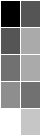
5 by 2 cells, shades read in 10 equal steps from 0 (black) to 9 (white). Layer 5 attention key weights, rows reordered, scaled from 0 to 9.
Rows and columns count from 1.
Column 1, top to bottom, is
0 3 4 5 9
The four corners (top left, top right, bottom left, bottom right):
0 3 9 7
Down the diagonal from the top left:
0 6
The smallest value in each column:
0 3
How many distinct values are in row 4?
2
